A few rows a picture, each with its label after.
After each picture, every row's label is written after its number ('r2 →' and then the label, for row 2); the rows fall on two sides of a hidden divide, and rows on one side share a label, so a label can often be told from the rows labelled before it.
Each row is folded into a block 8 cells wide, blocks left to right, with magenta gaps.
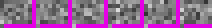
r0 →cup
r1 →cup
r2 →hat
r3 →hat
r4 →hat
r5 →cup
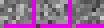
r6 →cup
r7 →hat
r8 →hat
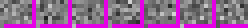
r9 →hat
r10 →hat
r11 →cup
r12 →cup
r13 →hat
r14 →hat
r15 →cup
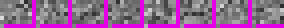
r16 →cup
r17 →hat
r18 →hat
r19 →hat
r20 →hat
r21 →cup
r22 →cup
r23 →cup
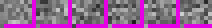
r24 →cup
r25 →cup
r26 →hat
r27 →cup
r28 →cup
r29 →cup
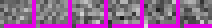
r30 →cup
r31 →hat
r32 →hat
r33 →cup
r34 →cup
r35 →hat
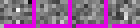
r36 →hat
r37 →hat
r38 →cup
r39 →hat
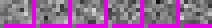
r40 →hat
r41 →hat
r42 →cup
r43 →hat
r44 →hat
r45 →cup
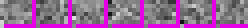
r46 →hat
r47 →hat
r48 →hat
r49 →hat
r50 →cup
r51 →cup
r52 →hat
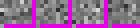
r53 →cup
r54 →hat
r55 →cup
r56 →cup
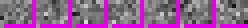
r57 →hat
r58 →hat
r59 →hat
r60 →hat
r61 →hat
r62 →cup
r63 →cup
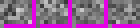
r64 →cup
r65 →cup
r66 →hat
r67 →cup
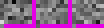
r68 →hat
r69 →cup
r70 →cup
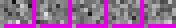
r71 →cup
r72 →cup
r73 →cup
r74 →hat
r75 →hat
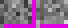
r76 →cup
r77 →hat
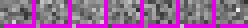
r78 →hat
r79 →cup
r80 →cup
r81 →cup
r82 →cup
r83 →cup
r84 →cup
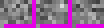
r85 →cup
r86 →cup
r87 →hat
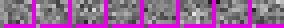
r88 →hat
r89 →hat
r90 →cup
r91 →hat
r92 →cup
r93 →cup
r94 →cup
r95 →hat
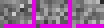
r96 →hat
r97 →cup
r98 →cup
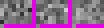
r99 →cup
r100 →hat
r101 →hat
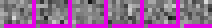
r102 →hat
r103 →cup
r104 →hat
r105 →cup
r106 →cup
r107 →hat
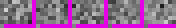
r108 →cup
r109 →cup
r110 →cup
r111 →cup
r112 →cup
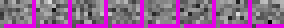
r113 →hat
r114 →hat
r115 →cup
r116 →cup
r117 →cup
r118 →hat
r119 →hat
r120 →hat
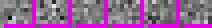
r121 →hat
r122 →hat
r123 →cup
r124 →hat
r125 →hat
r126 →cup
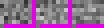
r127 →cup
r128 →cup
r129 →cup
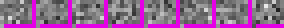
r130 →cup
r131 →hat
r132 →hat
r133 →cup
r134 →hat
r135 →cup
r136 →cup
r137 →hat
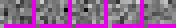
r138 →cup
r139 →hat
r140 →hat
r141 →cup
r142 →cup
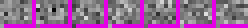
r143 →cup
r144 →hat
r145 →cup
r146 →cup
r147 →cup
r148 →hat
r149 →cup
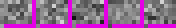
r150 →cup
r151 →hat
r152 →hat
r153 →cup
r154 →cup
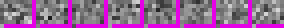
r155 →hat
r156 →hat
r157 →hat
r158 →hat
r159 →hat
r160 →hat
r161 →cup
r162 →cup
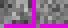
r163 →cup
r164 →hat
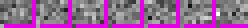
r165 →cup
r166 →hat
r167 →hat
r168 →cup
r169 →hat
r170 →cup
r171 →cup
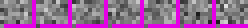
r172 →hat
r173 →hat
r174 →hat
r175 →hat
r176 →hat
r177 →cup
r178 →hat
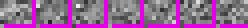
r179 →cup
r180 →hat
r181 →cup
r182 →cup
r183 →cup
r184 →cup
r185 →cup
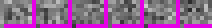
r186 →hat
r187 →hat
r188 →hat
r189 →hat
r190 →hat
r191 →cup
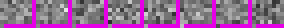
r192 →cup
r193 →cup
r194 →cup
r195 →cup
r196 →cup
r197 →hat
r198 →hat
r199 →cup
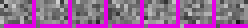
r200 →hat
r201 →cup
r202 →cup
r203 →hat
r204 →hat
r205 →hat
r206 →cup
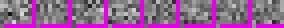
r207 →cup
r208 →cup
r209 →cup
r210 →cup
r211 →hat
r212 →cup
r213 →hat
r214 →cup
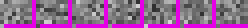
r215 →hat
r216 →cup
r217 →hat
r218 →cup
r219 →hat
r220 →hat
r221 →hat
